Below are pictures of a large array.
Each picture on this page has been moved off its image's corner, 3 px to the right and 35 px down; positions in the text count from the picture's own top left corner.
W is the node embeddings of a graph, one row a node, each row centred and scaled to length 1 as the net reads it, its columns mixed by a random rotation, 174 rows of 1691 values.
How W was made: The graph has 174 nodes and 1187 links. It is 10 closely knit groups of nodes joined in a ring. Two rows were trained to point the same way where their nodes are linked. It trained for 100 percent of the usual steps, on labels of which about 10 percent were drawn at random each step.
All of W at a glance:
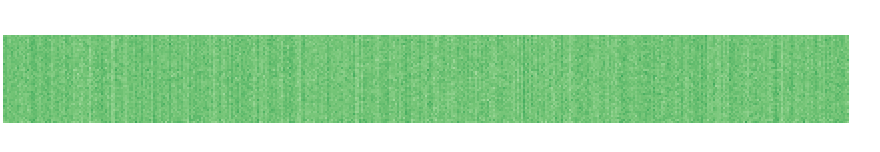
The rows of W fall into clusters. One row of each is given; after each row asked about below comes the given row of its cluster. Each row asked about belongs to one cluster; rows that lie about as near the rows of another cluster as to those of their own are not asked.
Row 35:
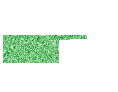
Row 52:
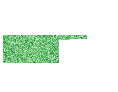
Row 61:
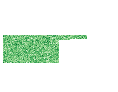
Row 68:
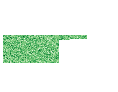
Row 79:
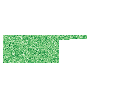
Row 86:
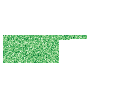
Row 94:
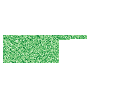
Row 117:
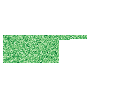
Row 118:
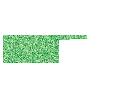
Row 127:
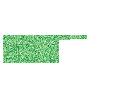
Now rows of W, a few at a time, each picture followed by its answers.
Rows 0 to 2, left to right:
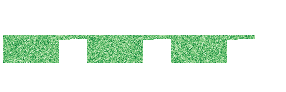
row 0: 61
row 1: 117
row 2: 118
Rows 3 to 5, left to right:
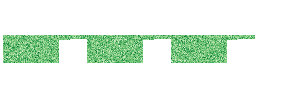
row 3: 127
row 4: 52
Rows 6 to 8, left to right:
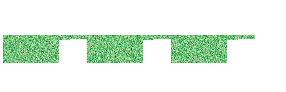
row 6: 35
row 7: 79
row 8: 94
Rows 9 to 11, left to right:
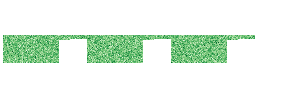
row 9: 61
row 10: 94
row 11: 61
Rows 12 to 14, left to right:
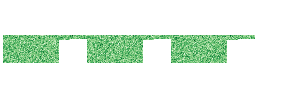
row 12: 35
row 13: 118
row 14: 117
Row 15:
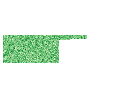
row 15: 35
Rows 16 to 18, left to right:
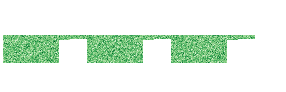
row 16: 127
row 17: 61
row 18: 117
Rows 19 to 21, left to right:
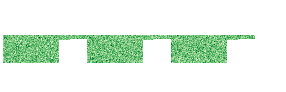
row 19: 127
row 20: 117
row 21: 35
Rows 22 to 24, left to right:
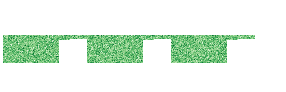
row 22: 86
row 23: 118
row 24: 52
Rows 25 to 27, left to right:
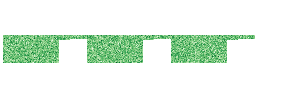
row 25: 94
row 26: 118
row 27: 86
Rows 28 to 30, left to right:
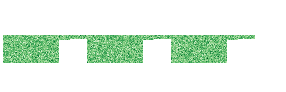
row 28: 127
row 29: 79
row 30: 94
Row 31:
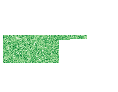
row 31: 118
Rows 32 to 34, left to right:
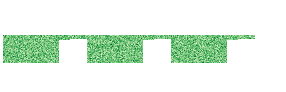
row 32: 86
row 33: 127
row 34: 52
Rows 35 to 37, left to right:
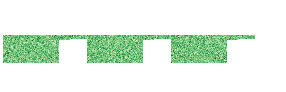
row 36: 86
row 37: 68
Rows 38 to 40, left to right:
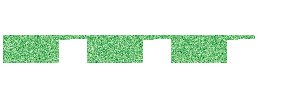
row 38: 94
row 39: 118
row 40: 61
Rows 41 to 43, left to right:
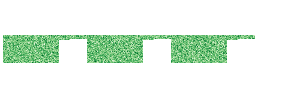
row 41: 118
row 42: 52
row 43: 35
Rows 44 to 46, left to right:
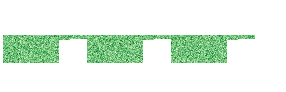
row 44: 35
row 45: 35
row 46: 68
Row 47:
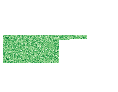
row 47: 117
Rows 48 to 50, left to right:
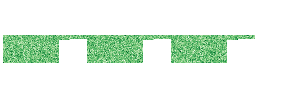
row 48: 79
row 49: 68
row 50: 52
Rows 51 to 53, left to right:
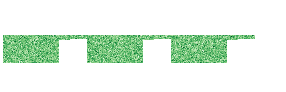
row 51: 52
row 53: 118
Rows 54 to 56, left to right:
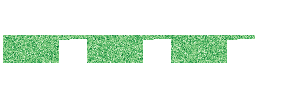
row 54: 117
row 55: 79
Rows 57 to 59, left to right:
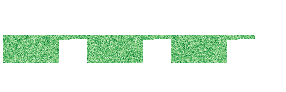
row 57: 61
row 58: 94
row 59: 61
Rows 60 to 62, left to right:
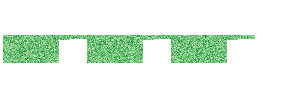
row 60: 94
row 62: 94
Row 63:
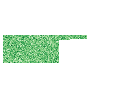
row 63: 68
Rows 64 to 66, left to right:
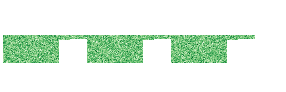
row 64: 52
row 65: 52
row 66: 118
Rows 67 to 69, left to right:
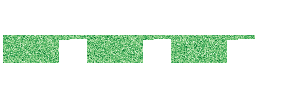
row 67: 68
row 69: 127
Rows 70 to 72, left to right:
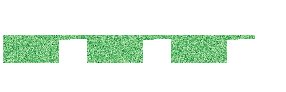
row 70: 127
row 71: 68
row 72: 35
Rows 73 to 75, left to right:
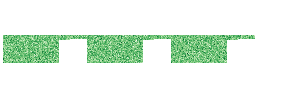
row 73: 94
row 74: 94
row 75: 35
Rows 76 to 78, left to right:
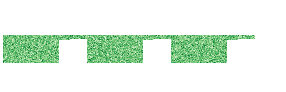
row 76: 35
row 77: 79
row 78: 118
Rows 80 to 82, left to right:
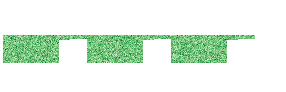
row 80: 79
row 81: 61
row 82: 118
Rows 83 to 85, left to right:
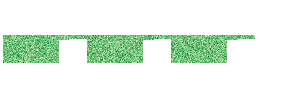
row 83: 61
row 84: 86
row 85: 35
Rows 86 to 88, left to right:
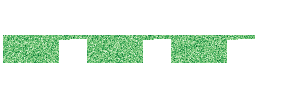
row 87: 86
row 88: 127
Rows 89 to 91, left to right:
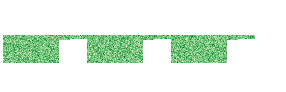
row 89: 127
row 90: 35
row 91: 68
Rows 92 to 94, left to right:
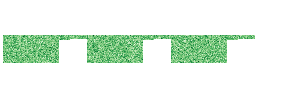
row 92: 68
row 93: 35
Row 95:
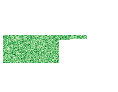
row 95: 118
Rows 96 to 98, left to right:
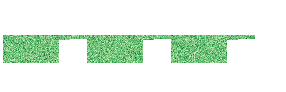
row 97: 117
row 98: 68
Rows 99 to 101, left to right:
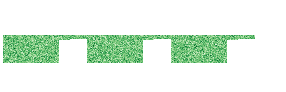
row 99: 117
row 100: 79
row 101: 127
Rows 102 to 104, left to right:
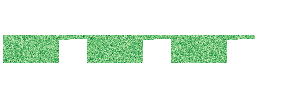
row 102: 79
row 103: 117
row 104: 118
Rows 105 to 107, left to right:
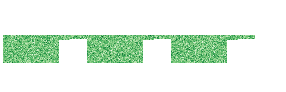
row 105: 61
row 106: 86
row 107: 86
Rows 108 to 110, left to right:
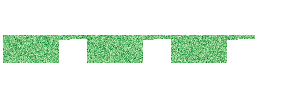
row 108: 61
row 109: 68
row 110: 94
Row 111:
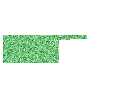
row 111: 35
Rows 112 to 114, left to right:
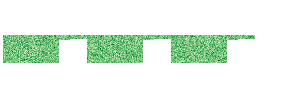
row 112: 52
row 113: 94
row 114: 68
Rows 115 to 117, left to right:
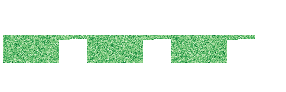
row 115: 61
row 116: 117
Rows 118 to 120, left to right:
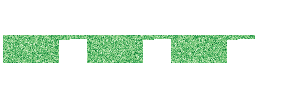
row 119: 52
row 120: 61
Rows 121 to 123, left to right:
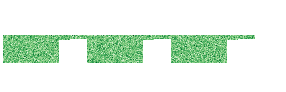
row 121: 86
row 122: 118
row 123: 127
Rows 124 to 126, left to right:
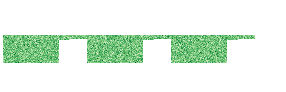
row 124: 117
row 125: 79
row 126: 94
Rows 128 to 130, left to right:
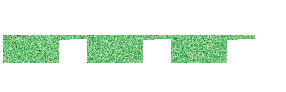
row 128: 68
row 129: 117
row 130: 117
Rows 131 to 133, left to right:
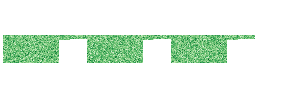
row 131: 117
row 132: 79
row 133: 52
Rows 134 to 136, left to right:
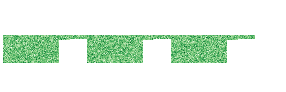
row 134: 94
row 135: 61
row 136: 127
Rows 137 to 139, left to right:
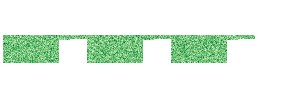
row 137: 127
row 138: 94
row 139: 61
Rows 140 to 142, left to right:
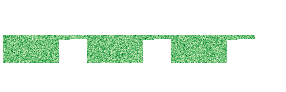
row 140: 52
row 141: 86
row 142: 61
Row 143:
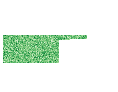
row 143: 94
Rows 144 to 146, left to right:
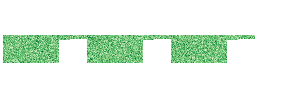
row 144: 94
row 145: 117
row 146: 61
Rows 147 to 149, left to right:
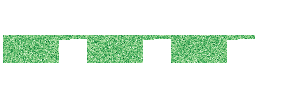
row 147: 35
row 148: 94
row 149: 61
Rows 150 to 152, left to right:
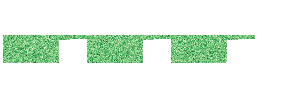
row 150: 86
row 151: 118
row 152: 94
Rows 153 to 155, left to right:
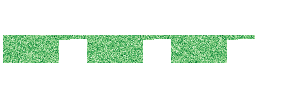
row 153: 35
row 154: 127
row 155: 94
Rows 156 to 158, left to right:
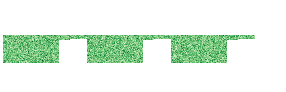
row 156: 52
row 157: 68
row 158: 118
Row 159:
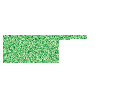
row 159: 35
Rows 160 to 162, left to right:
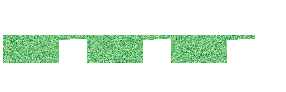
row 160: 94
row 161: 52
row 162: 86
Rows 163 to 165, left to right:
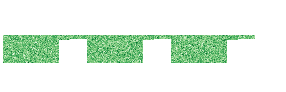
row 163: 79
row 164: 86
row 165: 118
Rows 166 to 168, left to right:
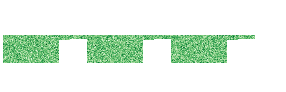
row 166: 35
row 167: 68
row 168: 118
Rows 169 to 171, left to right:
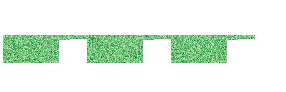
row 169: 117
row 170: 117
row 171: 117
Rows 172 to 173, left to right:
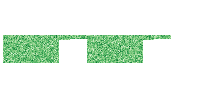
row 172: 127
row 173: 118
